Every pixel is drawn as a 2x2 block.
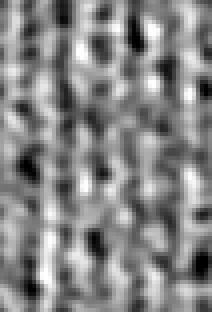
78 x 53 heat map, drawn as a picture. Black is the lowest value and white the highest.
Lone odd cells: none. Average level on the scale: 50%. Stripes: upright, repeating 6 times. Histogram: bell-shaped.
